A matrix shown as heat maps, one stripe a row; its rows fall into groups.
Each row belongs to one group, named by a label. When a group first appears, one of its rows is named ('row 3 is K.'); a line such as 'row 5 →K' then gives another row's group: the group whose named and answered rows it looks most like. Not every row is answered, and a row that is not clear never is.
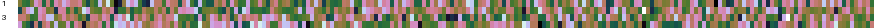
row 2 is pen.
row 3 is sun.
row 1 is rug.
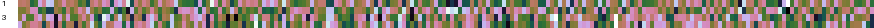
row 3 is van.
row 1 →sun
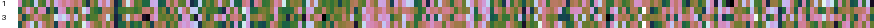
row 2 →pen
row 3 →rug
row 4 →pen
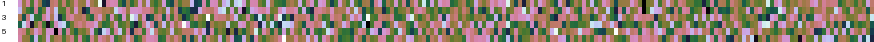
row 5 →van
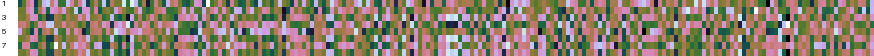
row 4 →sun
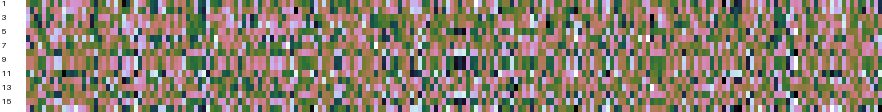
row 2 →rug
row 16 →rug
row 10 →sun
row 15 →sun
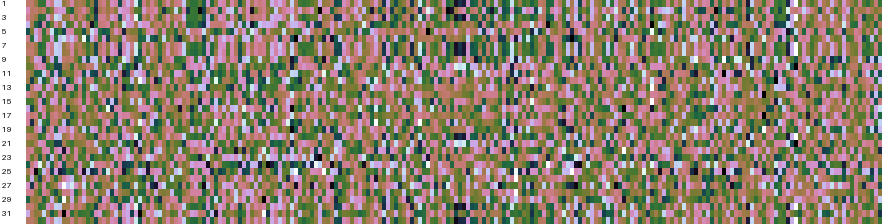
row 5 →pen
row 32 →sun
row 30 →sun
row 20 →sun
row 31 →van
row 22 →van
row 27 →rug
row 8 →sun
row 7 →sun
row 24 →pen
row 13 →pen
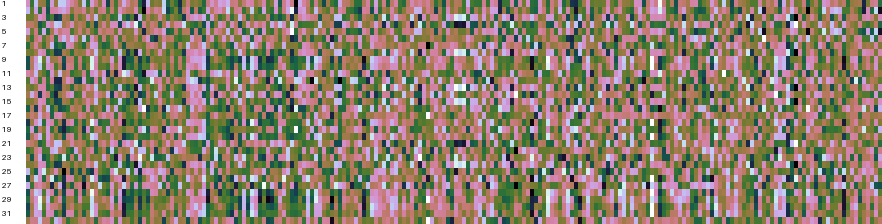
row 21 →sun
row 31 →pen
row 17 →pen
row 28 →pen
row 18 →pen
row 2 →rug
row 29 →pen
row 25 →van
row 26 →pen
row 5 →rug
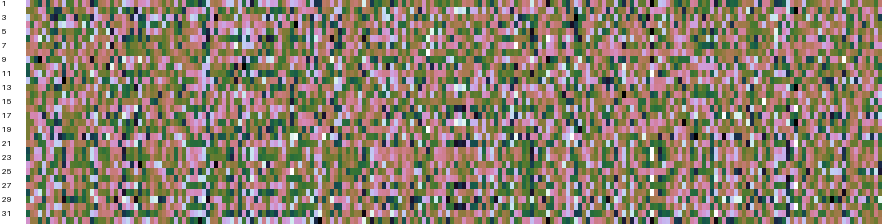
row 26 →pen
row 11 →pen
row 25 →rug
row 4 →rug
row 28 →pen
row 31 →pen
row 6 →pen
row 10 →van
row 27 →sun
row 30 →sun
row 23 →pen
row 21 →sun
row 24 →van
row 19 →pen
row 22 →pen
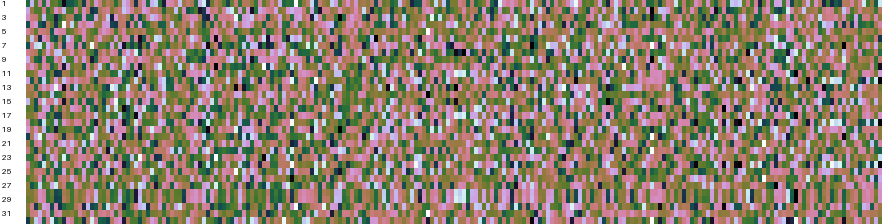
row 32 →pen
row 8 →sun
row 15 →van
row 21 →rug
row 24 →rug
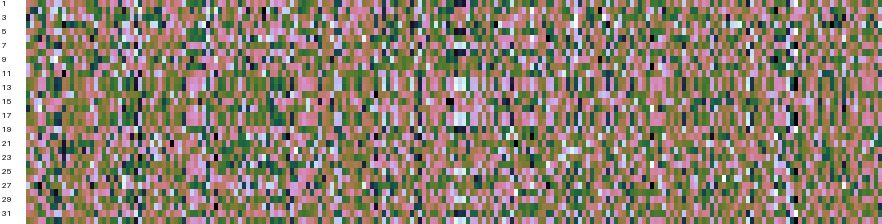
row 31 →sun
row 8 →sun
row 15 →pen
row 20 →van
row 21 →van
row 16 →pen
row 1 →sun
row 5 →sun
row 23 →van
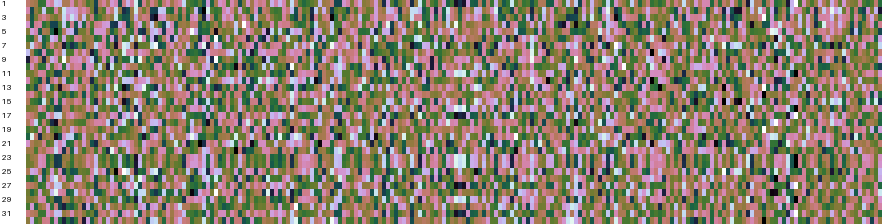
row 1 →sun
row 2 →rug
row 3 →rug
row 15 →rug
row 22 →van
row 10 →van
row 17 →sun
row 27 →sun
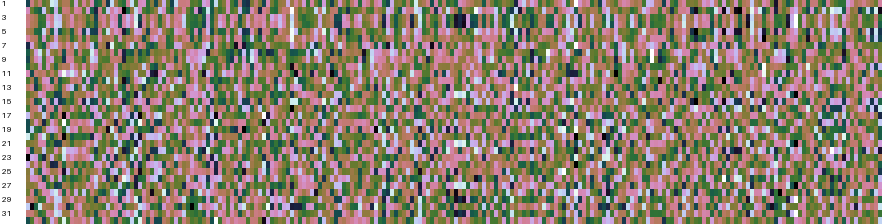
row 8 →pen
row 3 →sun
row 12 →rug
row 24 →van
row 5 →rug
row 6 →rug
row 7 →van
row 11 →rug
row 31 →sun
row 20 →van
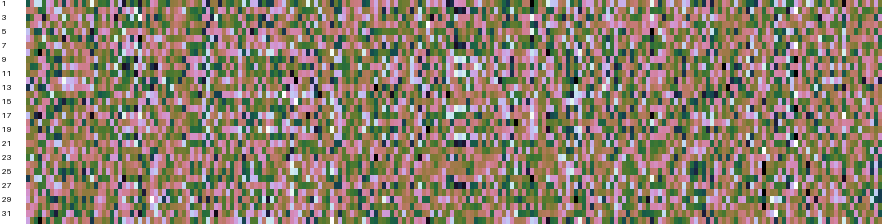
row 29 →van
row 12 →rug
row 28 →rug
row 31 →van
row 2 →sun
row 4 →pen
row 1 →pen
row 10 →rug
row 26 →pen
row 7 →sun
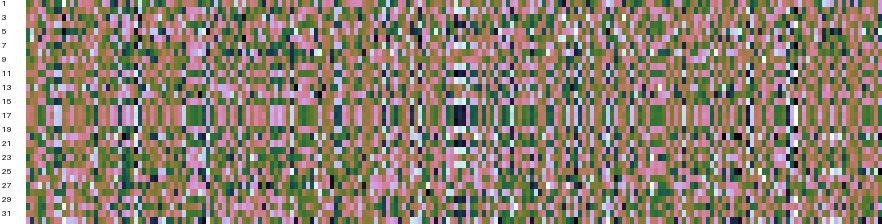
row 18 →sun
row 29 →sun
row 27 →pen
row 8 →pen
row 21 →sun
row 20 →rug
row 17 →sun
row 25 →rug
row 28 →pen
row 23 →pen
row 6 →van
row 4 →sun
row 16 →sun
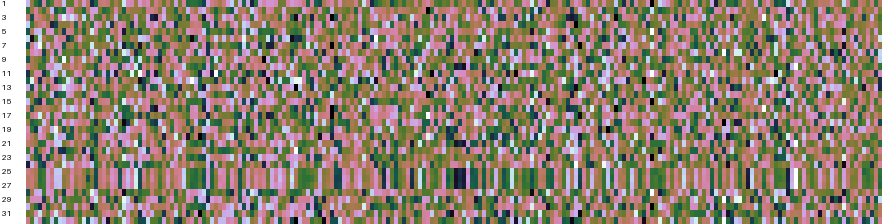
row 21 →sun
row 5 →pen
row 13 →rug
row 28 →pen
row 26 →sun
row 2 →pen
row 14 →pen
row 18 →rug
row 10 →sun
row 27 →sun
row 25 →sun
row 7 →pen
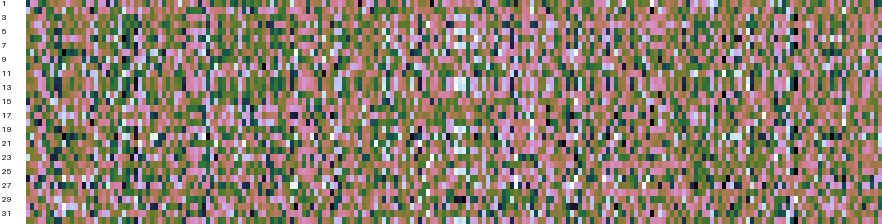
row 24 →pen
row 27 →rug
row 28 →pen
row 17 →rug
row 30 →rug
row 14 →rug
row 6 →rug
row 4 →pen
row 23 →van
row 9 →rug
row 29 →sun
